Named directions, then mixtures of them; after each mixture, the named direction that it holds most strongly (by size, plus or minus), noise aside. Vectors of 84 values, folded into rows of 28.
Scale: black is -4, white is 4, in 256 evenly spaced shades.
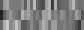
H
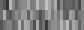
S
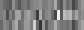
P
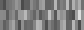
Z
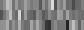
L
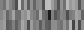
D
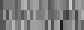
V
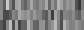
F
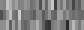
L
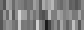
L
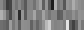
L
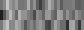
L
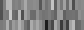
L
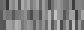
D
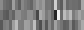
P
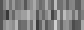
P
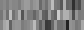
L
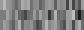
Z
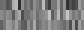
D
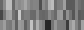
L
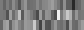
P
